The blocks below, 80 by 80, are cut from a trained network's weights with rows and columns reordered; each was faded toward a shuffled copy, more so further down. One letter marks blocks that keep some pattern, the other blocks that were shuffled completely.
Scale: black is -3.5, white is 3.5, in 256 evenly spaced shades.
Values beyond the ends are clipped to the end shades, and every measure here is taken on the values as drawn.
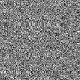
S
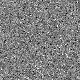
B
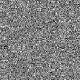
S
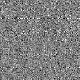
S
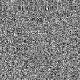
S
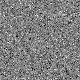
B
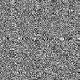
S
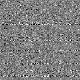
S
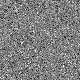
B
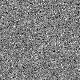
B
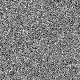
B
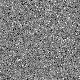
B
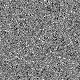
B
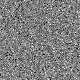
B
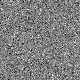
B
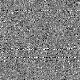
S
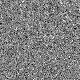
B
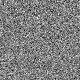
B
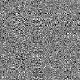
S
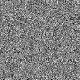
S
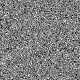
B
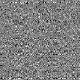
S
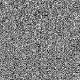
S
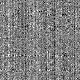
S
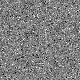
B
